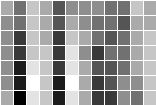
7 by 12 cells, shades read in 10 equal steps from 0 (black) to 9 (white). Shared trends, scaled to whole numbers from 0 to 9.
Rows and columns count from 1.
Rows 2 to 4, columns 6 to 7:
6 5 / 7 6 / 8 5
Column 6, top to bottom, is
5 6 7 8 8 9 8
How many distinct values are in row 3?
6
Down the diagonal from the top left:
6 4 7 7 2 9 6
